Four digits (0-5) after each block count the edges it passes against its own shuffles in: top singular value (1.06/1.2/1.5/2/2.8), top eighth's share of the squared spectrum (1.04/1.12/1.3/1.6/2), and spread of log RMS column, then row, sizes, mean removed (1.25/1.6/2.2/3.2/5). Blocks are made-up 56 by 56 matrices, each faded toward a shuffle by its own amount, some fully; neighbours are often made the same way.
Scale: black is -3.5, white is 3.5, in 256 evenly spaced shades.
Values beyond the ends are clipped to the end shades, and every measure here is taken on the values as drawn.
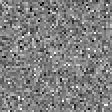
0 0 0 0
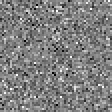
0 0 0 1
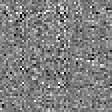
4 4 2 2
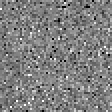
2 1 0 1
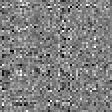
4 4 2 2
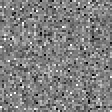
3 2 1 0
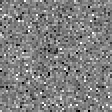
0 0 0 1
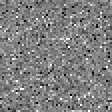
1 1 0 0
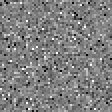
1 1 0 0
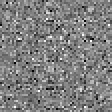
3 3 1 1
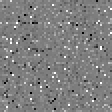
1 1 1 0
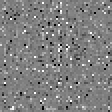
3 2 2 1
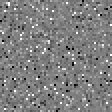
0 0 0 0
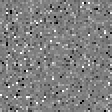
2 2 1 1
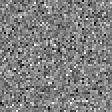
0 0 0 0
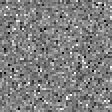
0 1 0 0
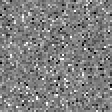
0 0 0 0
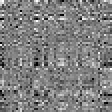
4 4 3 3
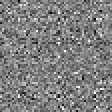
4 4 2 2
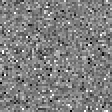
1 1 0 0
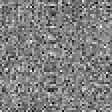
4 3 2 2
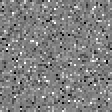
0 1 0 0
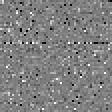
3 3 0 1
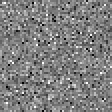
2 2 0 0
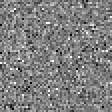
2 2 0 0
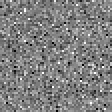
1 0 0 0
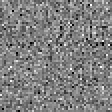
3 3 1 1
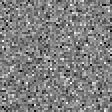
0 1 0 0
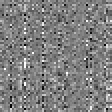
4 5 3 2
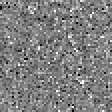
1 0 0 0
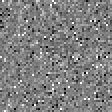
0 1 0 0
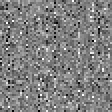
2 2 3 0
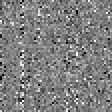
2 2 2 0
